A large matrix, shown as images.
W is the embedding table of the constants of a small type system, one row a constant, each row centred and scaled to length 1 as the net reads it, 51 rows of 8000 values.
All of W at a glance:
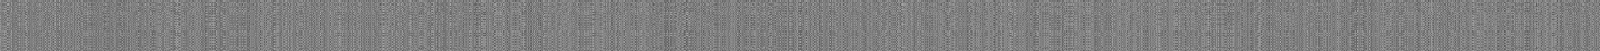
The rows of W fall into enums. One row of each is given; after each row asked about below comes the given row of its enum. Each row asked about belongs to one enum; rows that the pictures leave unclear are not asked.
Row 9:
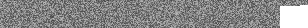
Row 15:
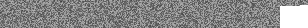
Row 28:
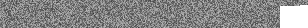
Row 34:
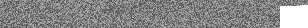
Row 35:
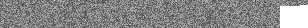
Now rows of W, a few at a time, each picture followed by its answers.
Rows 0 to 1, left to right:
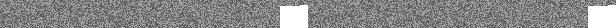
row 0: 15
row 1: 15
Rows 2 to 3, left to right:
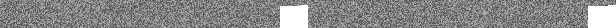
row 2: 34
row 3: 9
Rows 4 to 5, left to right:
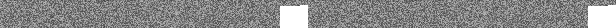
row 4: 9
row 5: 9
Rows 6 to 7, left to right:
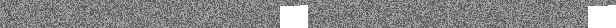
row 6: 28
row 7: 15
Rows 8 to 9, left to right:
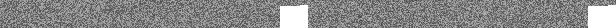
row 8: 34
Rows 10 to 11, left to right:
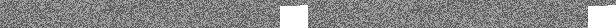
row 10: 34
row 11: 34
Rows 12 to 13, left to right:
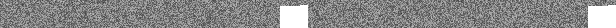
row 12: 35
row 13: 28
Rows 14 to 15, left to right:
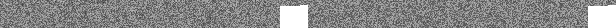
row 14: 35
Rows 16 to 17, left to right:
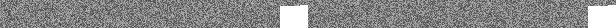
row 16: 28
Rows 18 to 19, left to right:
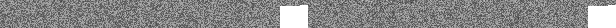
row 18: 15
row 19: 35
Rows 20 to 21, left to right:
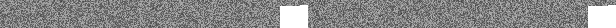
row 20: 15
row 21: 28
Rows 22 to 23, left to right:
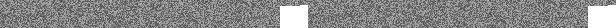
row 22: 15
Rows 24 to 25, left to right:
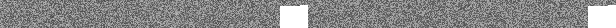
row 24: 9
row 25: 15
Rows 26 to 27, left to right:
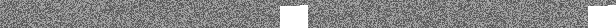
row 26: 34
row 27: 15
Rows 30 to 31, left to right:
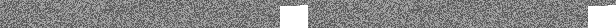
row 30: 34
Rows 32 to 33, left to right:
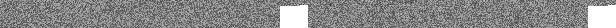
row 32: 34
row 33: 35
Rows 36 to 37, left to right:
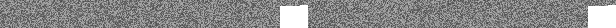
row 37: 34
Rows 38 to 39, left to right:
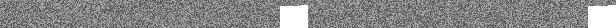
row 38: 34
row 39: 15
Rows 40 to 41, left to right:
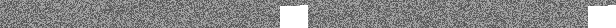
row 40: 34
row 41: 15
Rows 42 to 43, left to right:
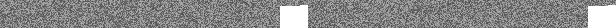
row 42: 15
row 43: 34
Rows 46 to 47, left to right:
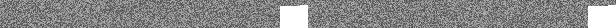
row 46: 34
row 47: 9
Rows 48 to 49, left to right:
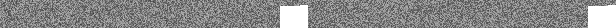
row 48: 28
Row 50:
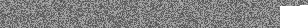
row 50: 15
